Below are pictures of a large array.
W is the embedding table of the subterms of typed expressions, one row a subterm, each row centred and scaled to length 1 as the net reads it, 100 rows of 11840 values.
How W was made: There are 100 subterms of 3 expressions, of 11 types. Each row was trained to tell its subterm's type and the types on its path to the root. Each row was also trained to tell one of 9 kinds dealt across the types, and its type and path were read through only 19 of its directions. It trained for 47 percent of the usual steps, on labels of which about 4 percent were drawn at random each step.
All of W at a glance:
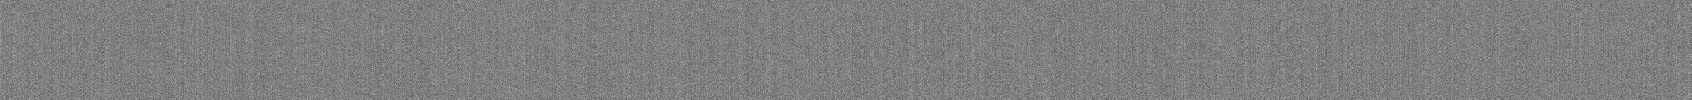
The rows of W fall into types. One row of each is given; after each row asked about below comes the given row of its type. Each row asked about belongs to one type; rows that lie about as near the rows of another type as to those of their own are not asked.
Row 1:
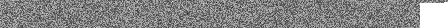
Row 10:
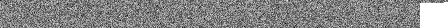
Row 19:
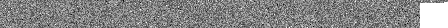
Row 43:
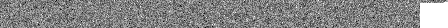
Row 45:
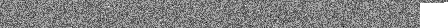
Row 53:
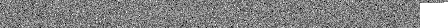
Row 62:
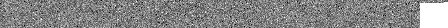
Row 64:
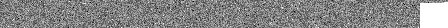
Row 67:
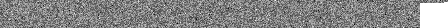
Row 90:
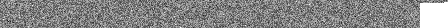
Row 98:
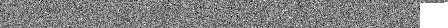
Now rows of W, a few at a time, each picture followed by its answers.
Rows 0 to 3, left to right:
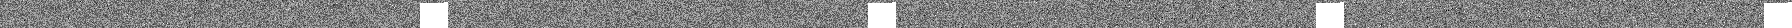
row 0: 62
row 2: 98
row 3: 53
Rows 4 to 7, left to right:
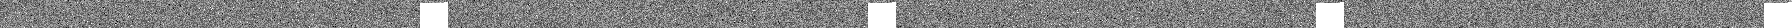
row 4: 64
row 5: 64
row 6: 53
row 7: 64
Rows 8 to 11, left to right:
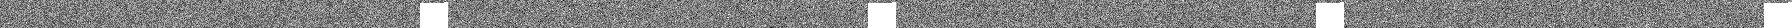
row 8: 45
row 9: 10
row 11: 98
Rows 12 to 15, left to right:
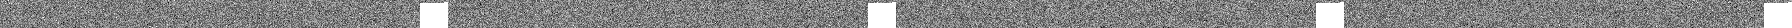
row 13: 19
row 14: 64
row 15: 90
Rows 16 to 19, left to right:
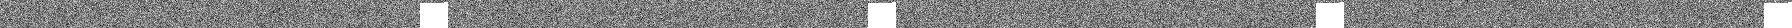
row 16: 1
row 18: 53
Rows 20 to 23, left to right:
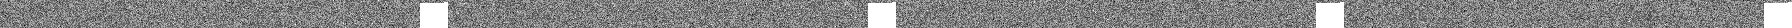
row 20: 90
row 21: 90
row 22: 98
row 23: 64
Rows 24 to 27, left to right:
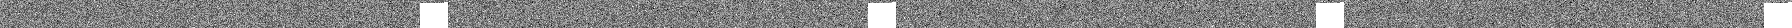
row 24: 98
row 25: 43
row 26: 45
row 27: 98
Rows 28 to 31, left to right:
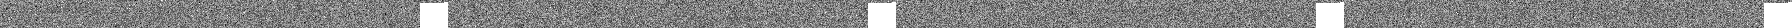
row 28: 98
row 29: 64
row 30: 67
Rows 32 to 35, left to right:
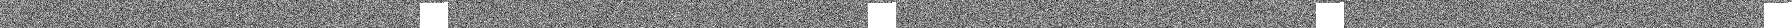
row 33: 67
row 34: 1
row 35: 90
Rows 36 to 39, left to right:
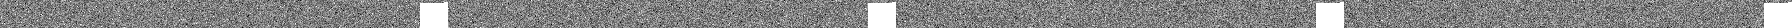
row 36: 19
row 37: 67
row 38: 64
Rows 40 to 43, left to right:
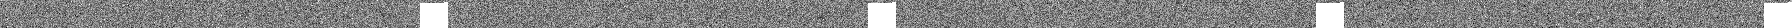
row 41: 90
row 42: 45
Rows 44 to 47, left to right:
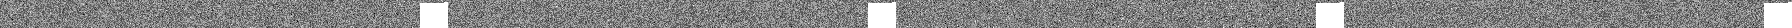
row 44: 98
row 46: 10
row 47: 98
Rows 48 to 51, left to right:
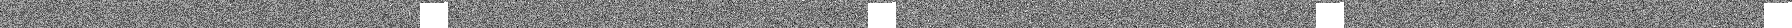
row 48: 98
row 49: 67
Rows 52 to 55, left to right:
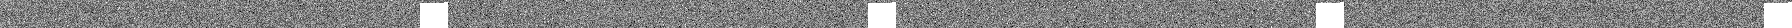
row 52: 1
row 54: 19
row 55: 90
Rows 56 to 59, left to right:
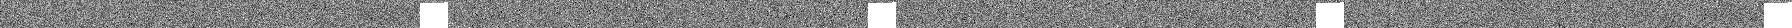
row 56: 67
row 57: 19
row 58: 45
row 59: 67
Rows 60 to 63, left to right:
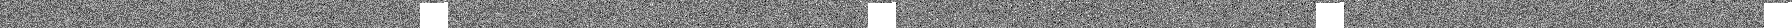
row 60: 62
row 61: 98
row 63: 45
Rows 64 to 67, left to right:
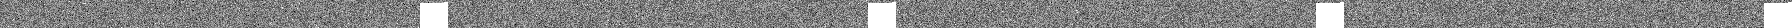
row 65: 64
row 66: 1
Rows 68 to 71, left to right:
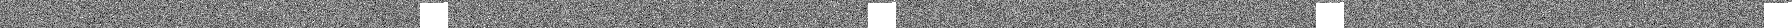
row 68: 53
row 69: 19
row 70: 45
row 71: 19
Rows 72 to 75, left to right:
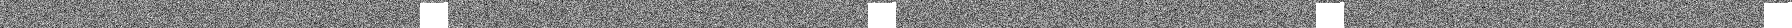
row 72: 19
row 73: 1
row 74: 1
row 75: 45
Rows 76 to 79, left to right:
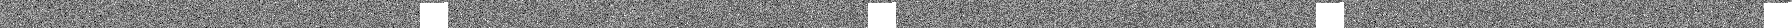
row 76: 19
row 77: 45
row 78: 45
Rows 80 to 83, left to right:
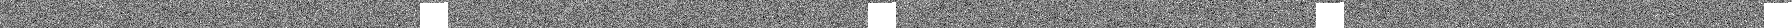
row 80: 90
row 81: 45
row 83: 90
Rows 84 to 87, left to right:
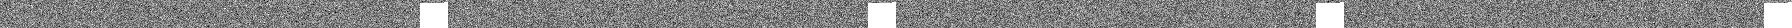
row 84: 90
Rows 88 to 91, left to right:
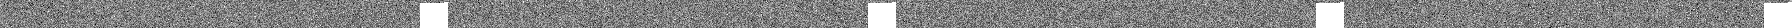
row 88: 19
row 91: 43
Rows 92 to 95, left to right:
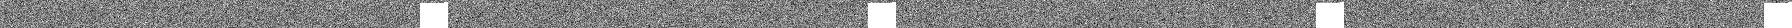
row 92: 1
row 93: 53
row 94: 43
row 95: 64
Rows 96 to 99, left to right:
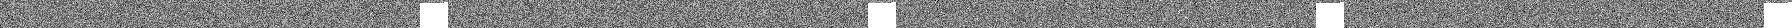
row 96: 90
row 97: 64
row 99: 62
